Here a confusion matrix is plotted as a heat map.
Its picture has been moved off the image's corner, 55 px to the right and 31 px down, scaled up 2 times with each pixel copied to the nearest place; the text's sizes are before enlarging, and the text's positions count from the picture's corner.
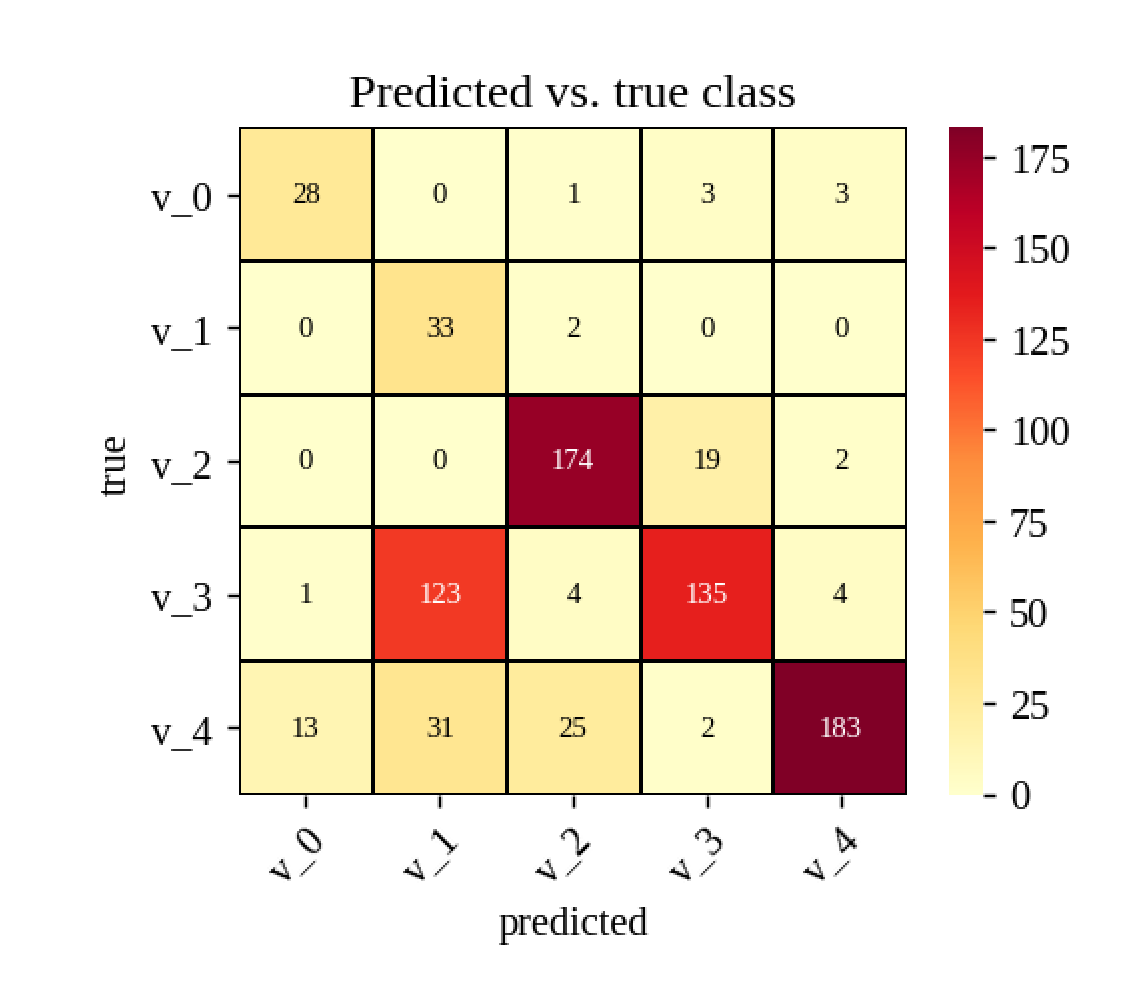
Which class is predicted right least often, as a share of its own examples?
v_3
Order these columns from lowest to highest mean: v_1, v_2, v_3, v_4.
v_3, v_1, v_4, v_2
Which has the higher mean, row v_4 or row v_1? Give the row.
v_4
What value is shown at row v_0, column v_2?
1
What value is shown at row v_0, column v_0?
28
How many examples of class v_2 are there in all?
195
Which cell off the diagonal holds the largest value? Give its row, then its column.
v_3, v_1
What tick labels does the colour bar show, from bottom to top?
0, 25, 50, 75, 100, 125, 150, 175
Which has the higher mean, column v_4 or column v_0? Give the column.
v_4
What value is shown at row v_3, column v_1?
123
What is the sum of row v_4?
254
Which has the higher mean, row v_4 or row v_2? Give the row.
v_4
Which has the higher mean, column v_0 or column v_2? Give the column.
v_2
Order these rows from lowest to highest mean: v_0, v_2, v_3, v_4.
v_0, v_2, v_4, v_3
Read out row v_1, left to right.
0 33 2 0 0
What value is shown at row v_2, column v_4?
2
